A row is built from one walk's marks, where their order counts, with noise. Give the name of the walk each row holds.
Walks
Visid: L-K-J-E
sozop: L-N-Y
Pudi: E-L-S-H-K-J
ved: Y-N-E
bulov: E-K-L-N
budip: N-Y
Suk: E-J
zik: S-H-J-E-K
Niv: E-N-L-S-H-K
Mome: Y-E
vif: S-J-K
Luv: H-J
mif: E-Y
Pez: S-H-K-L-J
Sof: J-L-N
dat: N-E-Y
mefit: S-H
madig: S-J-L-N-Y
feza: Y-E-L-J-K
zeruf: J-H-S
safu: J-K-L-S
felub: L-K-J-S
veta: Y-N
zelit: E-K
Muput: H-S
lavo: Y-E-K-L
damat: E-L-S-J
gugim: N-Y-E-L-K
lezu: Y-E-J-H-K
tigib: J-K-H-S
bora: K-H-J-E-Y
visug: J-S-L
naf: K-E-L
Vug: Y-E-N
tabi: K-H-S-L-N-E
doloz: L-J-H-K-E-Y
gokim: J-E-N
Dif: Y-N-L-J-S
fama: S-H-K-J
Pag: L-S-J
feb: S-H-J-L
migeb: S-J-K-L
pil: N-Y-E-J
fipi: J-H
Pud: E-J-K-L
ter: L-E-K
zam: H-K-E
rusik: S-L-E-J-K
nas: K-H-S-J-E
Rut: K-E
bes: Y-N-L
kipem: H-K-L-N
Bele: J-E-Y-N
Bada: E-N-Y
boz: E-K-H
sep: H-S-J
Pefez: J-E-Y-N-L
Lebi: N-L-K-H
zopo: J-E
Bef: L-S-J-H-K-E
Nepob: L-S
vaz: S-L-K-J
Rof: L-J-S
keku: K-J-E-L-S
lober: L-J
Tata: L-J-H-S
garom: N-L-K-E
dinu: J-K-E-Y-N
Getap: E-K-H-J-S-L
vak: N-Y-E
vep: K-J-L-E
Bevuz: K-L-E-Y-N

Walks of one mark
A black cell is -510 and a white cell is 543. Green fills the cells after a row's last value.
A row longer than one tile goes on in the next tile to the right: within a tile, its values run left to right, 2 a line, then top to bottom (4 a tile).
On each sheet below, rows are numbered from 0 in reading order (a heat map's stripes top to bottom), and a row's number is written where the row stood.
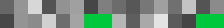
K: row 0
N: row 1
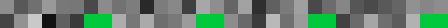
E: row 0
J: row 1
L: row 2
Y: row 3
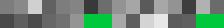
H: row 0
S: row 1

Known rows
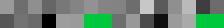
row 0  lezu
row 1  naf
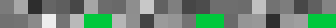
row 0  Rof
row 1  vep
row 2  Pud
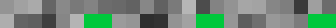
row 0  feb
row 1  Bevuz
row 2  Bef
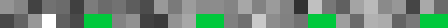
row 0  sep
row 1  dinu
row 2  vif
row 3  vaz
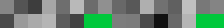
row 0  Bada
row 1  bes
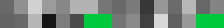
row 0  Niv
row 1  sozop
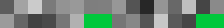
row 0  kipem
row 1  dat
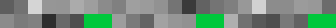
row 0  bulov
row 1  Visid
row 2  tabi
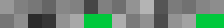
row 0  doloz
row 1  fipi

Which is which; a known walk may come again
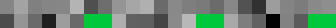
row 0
ter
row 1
feb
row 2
gokim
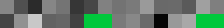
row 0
Suk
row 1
feza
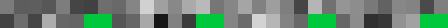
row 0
Luv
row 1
Niv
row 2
vif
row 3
doloz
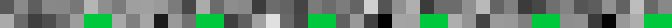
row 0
Sof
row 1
rusik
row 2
sep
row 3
naf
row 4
vep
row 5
Pefez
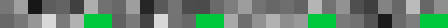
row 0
Rof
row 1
lober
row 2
visug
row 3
Vug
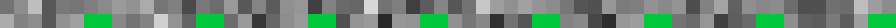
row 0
fipi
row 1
nas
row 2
bora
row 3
Pud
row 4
bulov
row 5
dinu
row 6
ved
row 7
veta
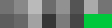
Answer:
Pudi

